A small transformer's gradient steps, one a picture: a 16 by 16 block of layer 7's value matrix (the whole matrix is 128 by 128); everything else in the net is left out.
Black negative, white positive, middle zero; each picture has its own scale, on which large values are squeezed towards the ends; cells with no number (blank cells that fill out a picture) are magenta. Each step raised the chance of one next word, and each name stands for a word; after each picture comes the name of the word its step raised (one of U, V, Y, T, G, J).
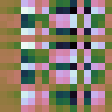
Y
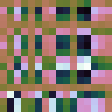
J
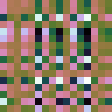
Y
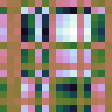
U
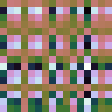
J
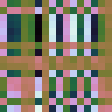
U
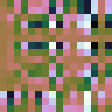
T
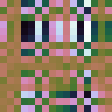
U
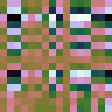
Y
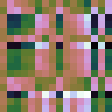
T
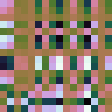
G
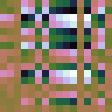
Y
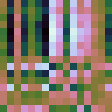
U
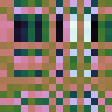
U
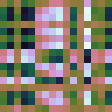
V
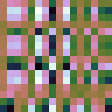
J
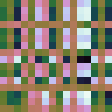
V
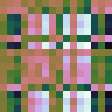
T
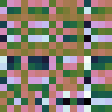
G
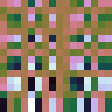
J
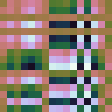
G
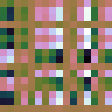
V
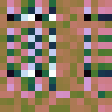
Y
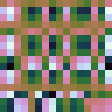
J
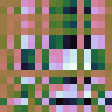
G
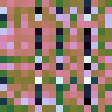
Y
